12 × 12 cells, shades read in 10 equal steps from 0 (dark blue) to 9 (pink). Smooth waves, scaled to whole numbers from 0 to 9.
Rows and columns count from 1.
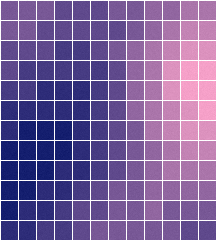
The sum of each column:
19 18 18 18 23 31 41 52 64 73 80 81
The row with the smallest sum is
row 9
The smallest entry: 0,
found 13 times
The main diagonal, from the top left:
4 4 3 2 1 2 3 4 5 5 4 3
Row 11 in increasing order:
0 1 1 2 3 3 4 4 4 4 4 5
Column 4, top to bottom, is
3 3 2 2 1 1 0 0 1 1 2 2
